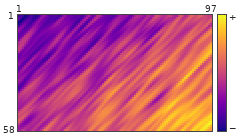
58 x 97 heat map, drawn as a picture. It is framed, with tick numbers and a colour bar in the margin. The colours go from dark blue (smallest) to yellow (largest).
There are no lone odd cells. The ninth with the lowest average is the top left. The grain runs diagonally up to the right. Values rise toward the bottom right.
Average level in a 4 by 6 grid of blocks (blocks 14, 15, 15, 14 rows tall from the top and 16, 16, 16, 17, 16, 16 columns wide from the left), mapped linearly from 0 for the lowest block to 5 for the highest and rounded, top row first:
0 0 0 1 2 3
0 1 1 2 3 4
1 2 2 3 3 4
2 2 3 3 4 5
